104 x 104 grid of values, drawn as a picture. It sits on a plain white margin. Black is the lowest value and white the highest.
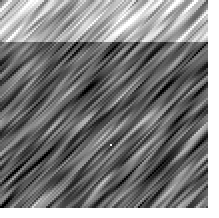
Lone odd cells: 1, higher than its neighbours. Grain: diagonal, up to the right. Seam: horizontal, 20% of the way down, the top part higher.
